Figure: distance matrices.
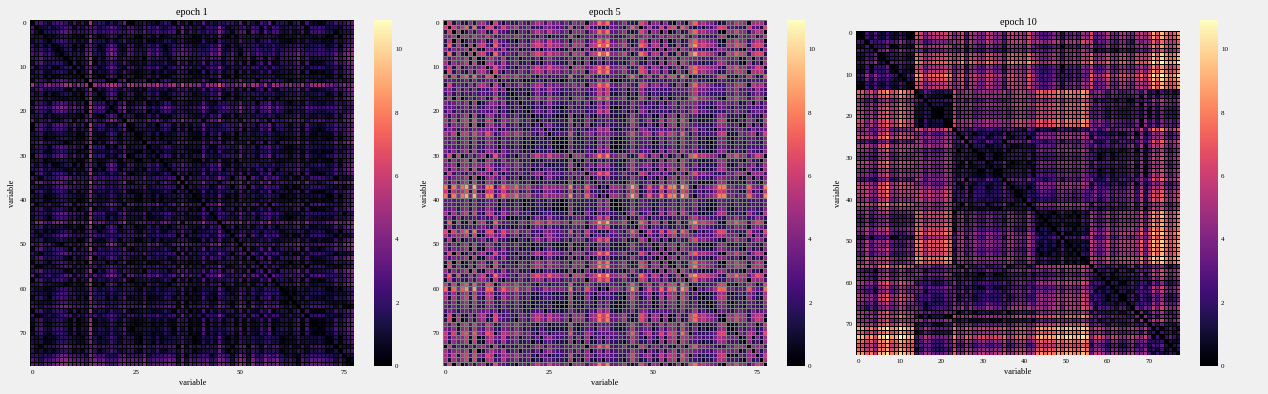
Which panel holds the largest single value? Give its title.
epoch 10
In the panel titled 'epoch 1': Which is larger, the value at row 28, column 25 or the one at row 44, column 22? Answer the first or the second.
the second
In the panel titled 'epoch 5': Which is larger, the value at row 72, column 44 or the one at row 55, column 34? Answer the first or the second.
the first
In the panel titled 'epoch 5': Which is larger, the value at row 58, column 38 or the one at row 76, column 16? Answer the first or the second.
the first
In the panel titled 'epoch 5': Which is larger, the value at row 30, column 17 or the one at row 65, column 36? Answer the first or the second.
the second
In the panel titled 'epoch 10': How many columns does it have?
78
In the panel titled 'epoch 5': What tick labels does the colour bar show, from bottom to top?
0, 2, 4, 6, 8, 10
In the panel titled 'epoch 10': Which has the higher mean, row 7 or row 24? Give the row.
7
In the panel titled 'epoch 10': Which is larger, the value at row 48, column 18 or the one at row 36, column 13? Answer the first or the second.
the first
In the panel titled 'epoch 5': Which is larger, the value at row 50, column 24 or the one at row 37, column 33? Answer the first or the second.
the second
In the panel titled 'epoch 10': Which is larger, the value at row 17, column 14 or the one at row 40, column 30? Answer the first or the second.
the first
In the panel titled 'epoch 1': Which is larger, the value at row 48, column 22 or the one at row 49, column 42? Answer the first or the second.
the first
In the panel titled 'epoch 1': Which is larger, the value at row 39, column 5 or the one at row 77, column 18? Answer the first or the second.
the second
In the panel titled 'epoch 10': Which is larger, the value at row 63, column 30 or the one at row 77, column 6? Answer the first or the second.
the second
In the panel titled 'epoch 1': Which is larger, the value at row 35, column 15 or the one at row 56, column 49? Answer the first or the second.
the first
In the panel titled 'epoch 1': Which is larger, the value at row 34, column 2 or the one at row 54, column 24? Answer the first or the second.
the first
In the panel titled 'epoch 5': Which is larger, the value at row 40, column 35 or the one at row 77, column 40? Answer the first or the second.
the second
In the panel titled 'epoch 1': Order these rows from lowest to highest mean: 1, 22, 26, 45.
26, 1, 22, 45
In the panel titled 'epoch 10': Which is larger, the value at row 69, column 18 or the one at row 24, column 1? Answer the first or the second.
the second
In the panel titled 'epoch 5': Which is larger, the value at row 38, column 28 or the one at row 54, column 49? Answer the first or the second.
the first
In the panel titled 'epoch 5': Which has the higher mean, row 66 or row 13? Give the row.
66
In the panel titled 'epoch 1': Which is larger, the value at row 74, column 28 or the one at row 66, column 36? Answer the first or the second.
the second
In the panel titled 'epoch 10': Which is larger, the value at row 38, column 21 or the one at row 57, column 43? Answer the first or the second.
the first
